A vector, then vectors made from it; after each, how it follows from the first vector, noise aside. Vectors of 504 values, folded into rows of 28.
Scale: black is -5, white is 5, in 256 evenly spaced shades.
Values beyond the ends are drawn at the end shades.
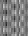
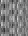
wrapped around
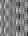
wrapped around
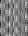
wrapped around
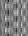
wrapped around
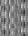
wrapped around
